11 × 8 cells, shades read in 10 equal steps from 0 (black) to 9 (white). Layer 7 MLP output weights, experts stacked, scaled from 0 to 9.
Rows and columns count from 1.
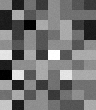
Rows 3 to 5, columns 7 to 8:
2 1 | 4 1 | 3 5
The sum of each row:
26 31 23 31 34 41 36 41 28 33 34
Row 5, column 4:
3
